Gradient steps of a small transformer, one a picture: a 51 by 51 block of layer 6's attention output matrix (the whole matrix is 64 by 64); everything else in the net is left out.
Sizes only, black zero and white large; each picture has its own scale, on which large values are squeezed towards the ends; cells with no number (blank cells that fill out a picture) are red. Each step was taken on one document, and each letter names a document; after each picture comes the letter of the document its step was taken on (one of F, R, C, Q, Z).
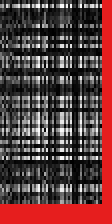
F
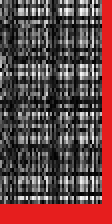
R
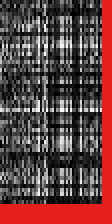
F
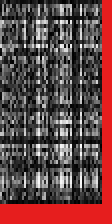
F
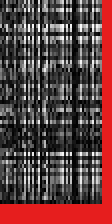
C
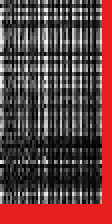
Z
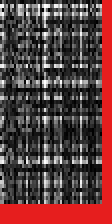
Z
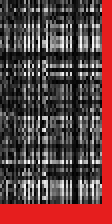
C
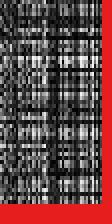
R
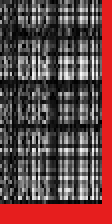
R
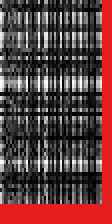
Z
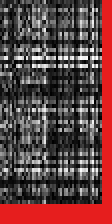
R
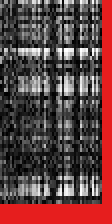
R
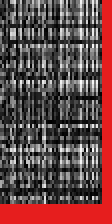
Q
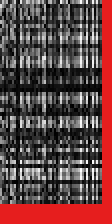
Q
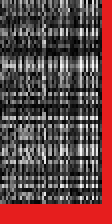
Q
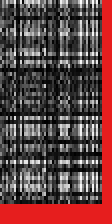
Q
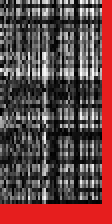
R
